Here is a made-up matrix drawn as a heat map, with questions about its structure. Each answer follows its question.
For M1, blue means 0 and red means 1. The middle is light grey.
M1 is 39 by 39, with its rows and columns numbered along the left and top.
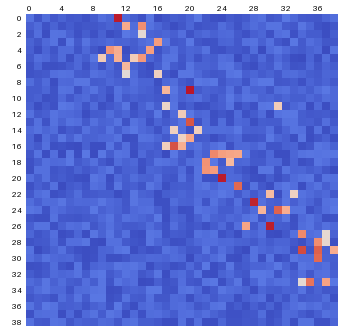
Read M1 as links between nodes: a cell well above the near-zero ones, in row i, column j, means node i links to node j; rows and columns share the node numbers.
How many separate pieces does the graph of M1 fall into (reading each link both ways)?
2
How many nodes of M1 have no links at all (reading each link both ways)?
1
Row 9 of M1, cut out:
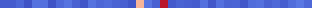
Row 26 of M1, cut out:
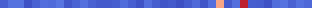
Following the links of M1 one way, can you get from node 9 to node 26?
yes
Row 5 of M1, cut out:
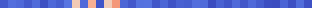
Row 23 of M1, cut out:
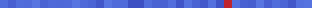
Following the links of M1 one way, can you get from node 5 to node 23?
yes
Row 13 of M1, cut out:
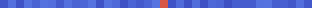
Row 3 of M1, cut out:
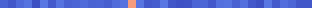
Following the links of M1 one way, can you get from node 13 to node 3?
no
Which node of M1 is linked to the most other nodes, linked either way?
node 17
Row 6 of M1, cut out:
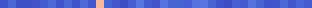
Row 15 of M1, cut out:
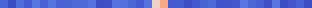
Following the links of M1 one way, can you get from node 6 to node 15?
no
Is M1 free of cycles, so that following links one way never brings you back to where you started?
yes
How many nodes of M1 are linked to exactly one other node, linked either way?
8
